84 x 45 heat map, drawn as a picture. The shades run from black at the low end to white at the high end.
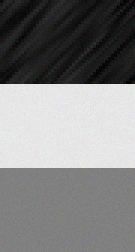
The table splits into 3 rows of 1 panel. Panel 1,1: very low, slanting up to the right, faint in contrast. Panel 2,1: very high, flat. Panel 3,1: middling, flat.
